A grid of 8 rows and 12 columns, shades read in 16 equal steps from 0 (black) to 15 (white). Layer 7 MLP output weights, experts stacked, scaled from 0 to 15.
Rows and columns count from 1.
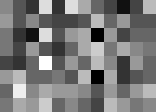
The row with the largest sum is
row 7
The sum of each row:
81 76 73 88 85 79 104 97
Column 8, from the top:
6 11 0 12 11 0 5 4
